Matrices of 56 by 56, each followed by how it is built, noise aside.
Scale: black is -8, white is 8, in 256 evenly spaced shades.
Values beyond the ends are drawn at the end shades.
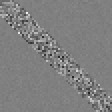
banded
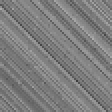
Toeplitz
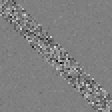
banded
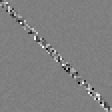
banded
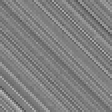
Toeplitz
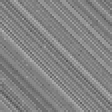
Toeplitz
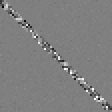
banded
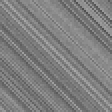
Toeplitz
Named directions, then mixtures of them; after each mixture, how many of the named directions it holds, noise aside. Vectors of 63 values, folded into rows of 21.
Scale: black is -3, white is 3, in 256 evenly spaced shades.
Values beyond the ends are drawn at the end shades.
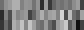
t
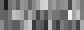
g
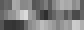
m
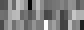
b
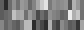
one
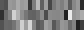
three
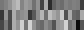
one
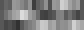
one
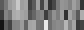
three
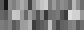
two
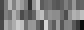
three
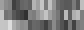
two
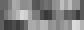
one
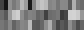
two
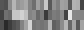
three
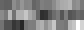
two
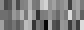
two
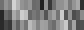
two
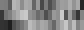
two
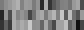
one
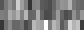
three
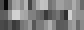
three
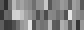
three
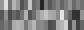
three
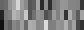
three
